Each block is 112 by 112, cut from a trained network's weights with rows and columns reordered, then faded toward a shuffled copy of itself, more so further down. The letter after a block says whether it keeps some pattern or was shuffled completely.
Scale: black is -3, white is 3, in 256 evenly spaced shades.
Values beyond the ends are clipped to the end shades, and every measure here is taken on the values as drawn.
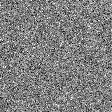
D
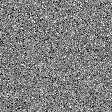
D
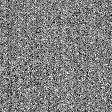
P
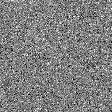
P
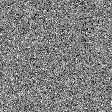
D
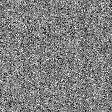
P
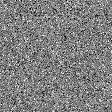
D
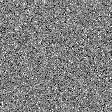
D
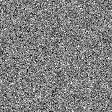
D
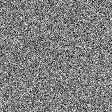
D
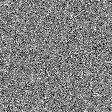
D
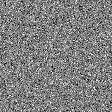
P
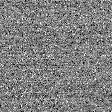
P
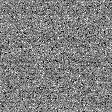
P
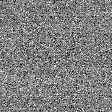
P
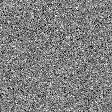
D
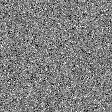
D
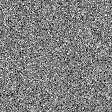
D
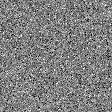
D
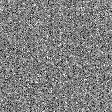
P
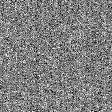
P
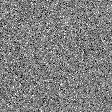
D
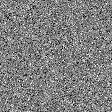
D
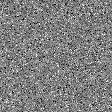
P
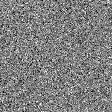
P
